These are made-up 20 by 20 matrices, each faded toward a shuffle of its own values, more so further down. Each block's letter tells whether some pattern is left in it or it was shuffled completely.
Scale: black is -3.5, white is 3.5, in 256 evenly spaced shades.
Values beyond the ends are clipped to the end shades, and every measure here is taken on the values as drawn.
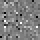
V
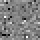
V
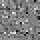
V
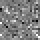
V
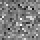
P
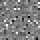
P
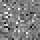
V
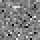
P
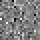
V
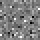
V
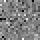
V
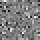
P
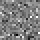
P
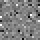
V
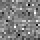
V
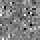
V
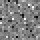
P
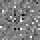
V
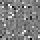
V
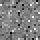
P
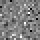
P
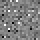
P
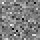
P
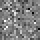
P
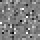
P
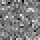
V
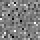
P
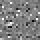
V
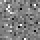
P
